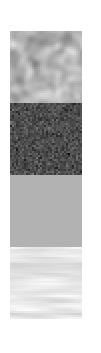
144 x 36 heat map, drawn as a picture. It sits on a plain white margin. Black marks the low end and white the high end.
It is made of 4 by 1 panels. Panel 1,1: high, blotchy. Panel 2,1: low, fine-grained. Panel 3,1: high, flat. Panel 4,1: very high, streaked across, faint in contrast.
